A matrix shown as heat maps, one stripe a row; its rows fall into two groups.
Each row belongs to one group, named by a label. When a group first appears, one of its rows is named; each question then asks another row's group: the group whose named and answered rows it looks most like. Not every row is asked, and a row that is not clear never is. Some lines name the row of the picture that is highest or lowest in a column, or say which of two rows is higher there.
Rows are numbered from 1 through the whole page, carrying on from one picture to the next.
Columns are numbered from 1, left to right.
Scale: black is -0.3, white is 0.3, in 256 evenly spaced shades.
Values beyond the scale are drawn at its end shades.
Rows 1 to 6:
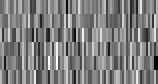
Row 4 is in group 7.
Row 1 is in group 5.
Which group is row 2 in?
5
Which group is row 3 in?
5
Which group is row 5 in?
7
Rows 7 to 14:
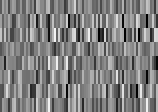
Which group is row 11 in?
7
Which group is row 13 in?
5
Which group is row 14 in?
5
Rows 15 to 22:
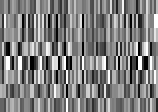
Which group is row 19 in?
5
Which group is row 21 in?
7
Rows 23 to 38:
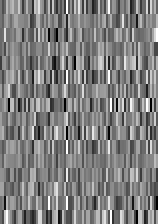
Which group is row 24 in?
5
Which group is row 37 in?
7
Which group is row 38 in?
5
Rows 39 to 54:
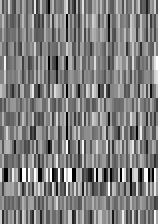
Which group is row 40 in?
7
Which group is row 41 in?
7
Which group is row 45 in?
7
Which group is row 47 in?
7
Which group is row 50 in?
7
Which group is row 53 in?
7
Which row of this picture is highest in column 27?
52
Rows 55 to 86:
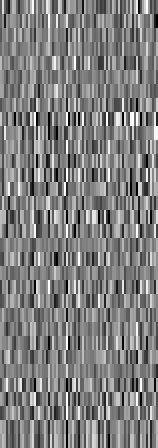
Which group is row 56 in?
7
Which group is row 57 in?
5
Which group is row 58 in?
5
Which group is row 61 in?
7
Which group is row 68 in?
5
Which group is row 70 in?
7
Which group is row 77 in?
7
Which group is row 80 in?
5
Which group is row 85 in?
7
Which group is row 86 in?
7
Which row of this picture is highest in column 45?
59
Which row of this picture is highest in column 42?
63
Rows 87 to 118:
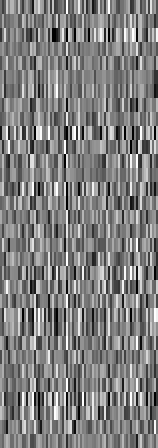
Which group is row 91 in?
5
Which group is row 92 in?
7
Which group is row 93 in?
7
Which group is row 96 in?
5
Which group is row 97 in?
5
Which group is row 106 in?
7
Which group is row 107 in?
5
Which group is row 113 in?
7
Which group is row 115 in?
7
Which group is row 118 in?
5
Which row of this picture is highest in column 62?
107
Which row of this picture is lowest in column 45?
89
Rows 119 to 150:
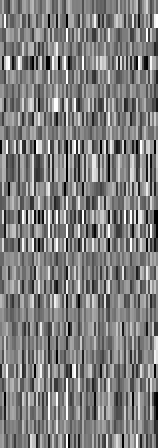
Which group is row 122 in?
7
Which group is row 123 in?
5
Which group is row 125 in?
7
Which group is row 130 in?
7
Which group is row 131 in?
7
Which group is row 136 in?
7
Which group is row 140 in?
7
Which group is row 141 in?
7
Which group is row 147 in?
7
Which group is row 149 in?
7
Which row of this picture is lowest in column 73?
123
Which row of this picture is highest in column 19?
129
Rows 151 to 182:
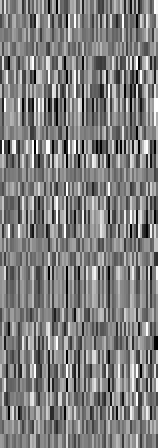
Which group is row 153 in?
5
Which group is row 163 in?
7
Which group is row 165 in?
7
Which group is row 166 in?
7
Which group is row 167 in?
5
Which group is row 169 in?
7
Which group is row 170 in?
7
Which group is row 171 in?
7
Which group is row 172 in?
7
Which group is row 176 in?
7
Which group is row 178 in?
7
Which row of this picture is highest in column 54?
177
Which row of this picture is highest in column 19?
161
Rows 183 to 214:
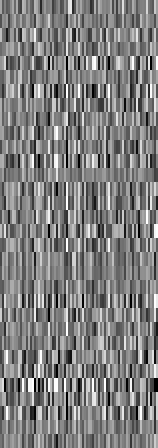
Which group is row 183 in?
5
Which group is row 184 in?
5
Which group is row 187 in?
7
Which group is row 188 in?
5
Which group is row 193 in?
5
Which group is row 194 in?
7
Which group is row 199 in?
7
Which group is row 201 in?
5
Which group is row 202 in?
5
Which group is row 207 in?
7
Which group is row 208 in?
5
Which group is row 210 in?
7
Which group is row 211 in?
7
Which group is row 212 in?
5
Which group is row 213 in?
5
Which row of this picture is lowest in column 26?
189
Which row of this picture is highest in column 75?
187
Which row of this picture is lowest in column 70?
199
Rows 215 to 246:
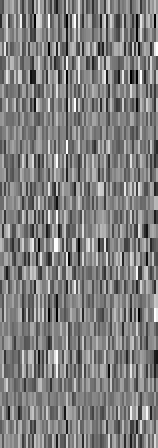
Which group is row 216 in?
5
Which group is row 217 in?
5
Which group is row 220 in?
5
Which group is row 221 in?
7
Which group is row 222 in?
5
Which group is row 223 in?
7
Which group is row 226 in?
7
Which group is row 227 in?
7
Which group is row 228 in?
7
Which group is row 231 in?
5
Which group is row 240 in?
7
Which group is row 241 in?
7
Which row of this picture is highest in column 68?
228
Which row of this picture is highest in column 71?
220
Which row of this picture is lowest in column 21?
234
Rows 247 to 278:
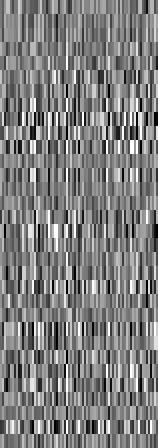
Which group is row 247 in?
5
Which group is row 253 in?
7
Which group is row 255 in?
7
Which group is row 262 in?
5
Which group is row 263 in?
7
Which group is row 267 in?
7
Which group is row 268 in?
5
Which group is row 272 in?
7
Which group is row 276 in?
7
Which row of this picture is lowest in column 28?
277
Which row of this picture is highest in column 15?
263
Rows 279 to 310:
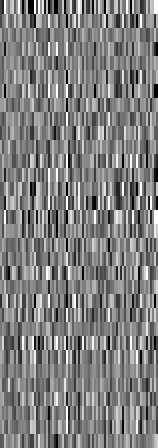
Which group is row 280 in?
5
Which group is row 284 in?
5
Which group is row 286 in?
7
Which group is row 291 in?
7
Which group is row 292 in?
5
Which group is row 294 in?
7
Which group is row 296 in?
7
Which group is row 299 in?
7
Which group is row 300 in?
5
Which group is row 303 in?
7
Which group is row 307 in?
7
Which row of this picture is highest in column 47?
303
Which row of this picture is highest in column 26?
303
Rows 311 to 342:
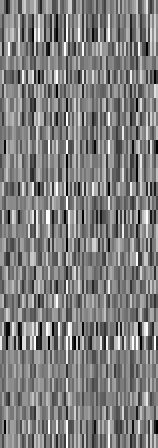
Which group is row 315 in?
5
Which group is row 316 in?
7
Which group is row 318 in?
5
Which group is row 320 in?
5
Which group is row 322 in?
5
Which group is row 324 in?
7
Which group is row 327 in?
5
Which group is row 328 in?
7
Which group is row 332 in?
7
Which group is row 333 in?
5
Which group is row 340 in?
5
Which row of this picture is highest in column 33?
314
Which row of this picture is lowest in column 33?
326
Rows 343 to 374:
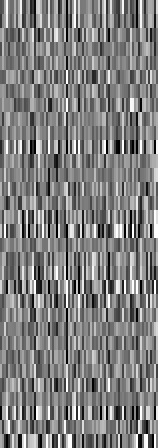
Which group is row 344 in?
5
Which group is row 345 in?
7
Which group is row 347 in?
7
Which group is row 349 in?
7
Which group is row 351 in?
5
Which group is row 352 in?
5
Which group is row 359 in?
7
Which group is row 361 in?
7
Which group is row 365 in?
5
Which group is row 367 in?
5
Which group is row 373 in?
5
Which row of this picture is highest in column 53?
353
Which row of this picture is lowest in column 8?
363
